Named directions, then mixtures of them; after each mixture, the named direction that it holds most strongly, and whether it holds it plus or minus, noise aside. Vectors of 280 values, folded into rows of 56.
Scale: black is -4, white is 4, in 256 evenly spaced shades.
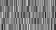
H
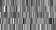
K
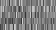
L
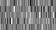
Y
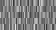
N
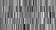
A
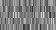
A, plus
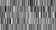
Y, plus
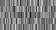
N, plus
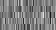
A, plus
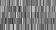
L, plus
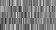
L, plus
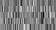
A, minus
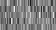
Y, plus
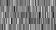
Y, minus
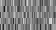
K, minus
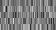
K, plus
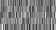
H, minus
